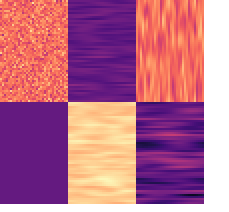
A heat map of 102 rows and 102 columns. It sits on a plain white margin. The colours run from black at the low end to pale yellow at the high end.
It is made of 2 by 3 panels. Panel 1,1: high, fine-grained. Panel 1,2: low, streaked across, faint in contrast. Panel 1,3: high, streaked downward. Panel 2,1: low, flat. Panel 2,2: very high, streaked across, faint in contrast. Panel 2,3: low, streaked across.
